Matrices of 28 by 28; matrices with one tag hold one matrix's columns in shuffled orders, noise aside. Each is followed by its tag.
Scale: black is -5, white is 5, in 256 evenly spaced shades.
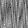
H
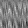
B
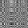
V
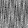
H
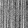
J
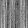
J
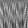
B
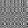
V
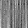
J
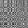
V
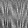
B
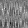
B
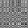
V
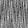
H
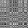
V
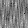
H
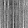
J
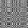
V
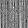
J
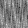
H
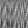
B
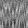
B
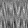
B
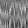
B
